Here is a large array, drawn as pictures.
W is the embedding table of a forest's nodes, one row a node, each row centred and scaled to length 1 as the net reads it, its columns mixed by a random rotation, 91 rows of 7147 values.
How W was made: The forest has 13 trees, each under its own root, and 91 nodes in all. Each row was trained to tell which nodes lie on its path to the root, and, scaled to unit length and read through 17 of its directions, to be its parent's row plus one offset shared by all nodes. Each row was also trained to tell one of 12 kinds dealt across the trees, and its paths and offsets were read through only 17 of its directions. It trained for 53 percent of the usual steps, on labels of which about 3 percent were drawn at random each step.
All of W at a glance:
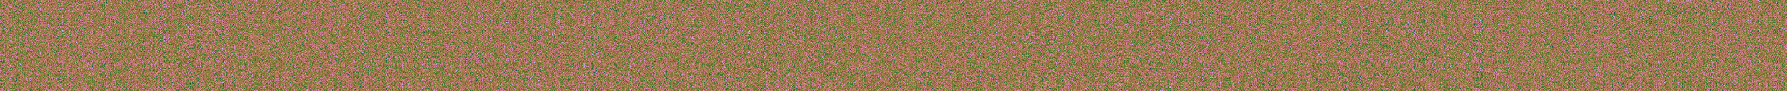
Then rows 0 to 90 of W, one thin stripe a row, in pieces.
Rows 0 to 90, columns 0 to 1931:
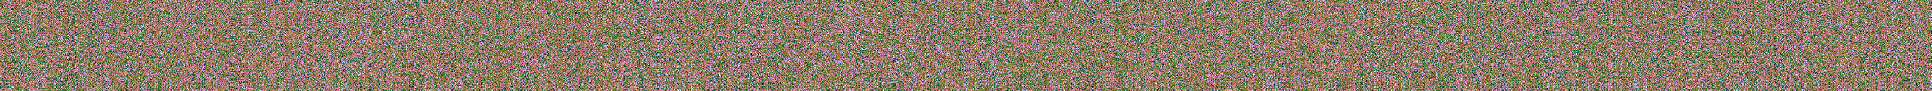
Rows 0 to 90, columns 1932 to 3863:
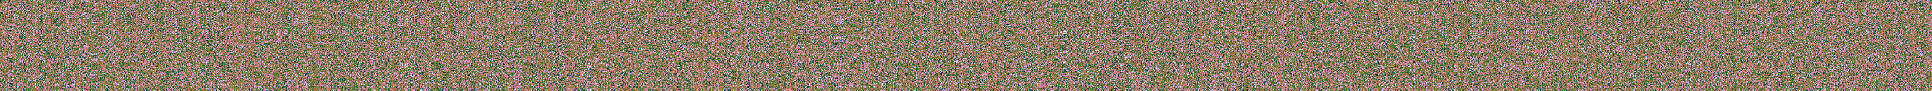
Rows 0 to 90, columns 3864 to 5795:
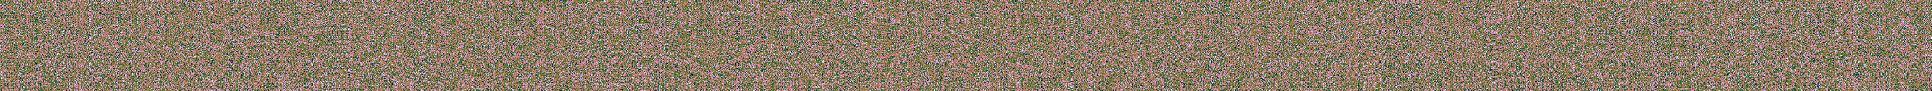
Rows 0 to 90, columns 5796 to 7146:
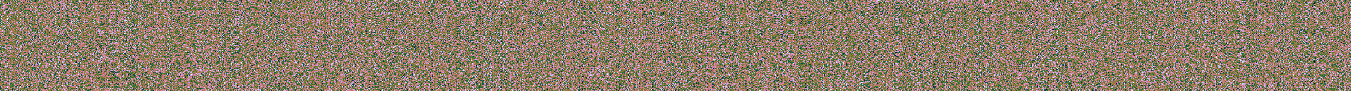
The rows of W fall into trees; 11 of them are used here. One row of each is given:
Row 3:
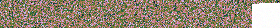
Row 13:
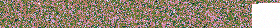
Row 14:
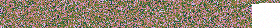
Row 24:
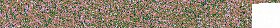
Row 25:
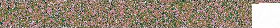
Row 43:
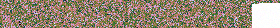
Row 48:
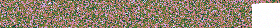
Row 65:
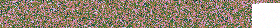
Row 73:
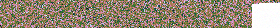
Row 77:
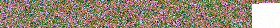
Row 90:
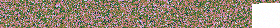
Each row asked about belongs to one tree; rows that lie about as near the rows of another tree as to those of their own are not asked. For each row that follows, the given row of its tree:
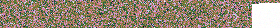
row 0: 24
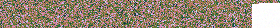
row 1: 43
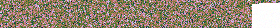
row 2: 73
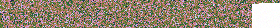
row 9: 3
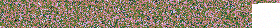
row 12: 13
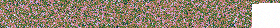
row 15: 43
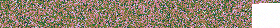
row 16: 65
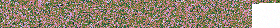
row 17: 3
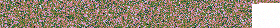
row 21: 65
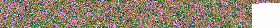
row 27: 77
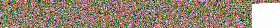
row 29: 24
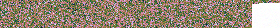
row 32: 73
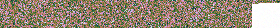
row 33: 3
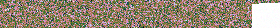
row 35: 73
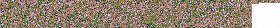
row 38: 25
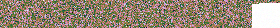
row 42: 73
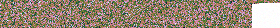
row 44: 3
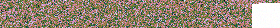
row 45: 25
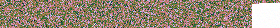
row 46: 90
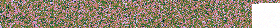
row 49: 25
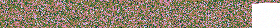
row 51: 13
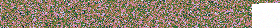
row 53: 14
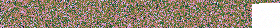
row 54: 14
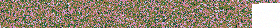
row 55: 25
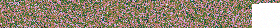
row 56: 73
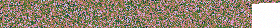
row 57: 73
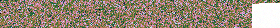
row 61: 3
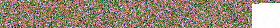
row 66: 48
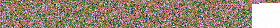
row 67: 90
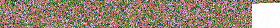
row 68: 3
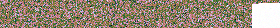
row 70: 13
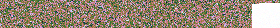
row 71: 25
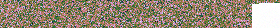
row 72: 77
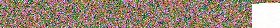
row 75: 14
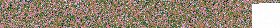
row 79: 25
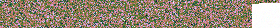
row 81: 90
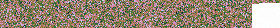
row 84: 77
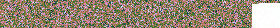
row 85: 43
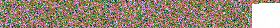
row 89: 48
